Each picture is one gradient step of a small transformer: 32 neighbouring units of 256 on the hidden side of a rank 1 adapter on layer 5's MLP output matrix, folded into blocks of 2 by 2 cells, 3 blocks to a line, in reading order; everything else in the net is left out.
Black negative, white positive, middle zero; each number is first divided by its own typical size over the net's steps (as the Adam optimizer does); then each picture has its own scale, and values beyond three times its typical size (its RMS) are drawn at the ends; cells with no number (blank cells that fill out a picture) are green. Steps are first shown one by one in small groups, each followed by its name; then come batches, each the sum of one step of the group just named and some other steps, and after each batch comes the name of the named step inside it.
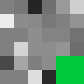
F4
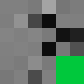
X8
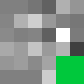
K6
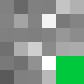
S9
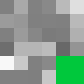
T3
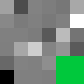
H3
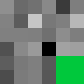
H3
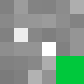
S9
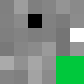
T3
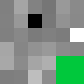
T3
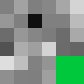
T3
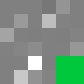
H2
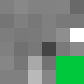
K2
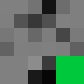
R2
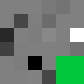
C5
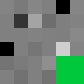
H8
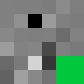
H2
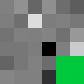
C5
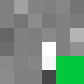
C5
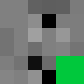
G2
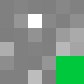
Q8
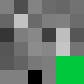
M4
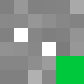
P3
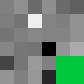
Q8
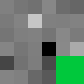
M4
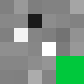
P3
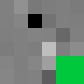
G2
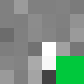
Q8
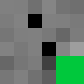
M4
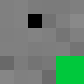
G2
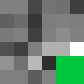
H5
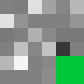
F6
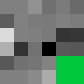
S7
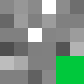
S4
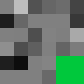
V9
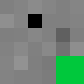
F6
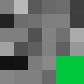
V9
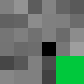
V9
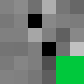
S4
